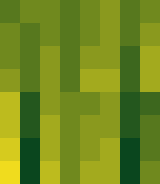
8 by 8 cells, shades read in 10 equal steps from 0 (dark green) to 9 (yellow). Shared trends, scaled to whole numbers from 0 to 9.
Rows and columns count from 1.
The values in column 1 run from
3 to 9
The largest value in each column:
9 4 7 4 6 6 3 6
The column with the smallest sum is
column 7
